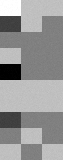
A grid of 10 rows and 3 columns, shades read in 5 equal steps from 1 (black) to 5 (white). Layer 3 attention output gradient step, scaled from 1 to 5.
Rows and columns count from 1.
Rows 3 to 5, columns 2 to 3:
3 3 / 3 3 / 3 3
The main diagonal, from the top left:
5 4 3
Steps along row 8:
up same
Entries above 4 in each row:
1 0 0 0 0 0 0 0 0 0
